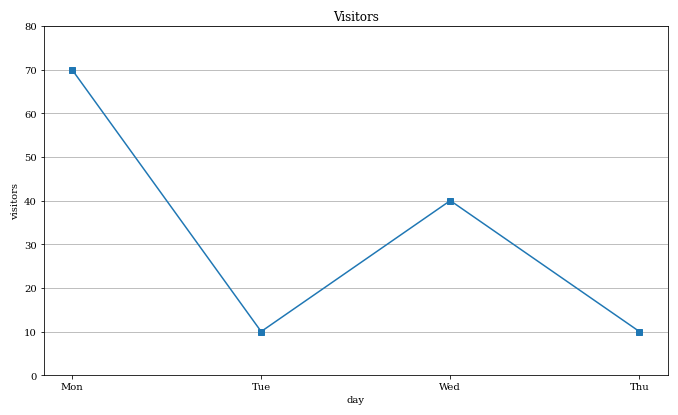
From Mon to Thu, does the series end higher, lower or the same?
lower
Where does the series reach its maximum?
Mon
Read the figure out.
Title: Visitors
x-axis: day, ticks Mon Tue Wed Thu
y-axis: visitors, ticks 0 10 20 30 40 50 60 70 80
Values:
70 10 40 10
